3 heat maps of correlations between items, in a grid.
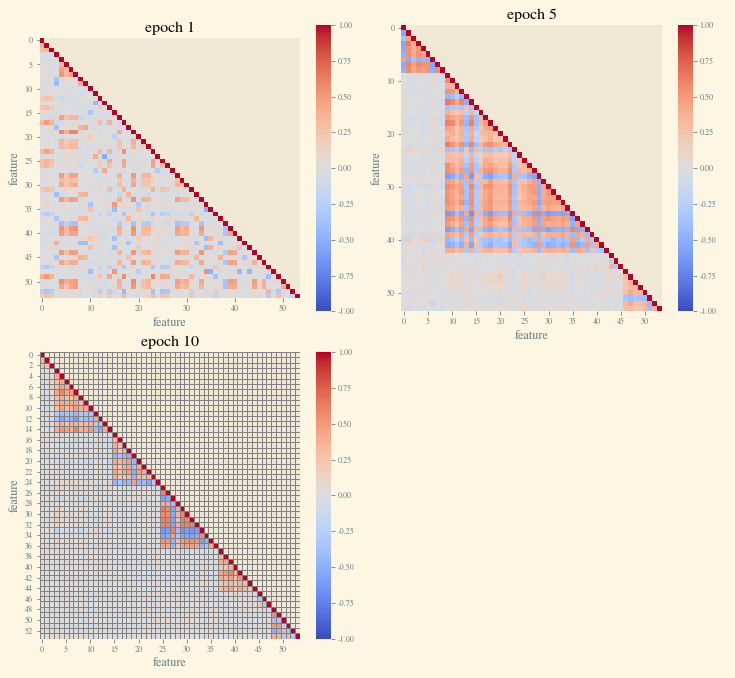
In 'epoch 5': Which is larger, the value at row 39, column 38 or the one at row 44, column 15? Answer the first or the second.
the second
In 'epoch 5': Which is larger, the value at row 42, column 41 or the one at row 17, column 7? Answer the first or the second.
the second
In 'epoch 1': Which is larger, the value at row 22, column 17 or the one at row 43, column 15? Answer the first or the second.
the first
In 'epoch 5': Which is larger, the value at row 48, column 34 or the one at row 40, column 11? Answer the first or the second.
the first
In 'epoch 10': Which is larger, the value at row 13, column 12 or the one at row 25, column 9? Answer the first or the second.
the second
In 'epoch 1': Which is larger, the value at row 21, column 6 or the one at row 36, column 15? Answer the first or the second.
the first
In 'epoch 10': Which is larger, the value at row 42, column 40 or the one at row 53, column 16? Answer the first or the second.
the first
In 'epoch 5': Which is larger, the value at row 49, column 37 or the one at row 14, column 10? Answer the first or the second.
the second
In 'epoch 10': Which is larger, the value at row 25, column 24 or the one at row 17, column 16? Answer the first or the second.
the second
